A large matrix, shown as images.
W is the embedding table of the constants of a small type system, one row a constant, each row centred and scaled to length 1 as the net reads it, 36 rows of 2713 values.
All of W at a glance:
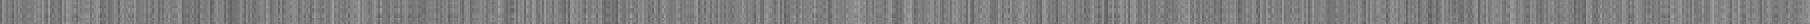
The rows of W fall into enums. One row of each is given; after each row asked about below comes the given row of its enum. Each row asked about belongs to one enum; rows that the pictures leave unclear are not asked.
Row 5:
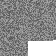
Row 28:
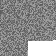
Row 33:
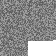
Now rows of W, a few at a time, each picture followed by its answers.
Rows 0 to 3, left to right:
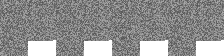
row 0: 33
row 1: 28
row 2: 5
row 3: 33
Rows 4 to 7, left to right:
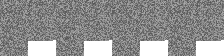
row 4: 33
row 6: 28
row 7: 33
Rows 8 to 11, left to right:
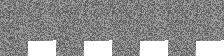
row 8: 5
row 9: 33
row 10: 28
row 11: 28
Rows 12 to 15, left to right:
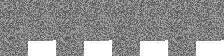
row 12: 5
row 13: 5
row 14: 33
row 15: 5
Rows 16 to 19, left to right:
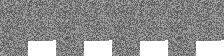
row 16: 33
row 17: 5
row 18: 33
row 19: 5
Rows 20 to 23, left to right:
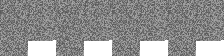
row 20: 28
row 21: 33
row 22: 28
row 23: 28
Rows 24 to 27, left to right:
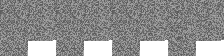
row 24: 28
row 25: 28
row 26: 28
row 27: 5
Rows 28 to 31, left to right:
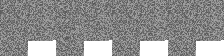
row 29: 5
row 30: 28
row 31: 28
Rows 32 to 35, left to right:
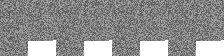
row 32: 5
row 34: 33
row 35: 28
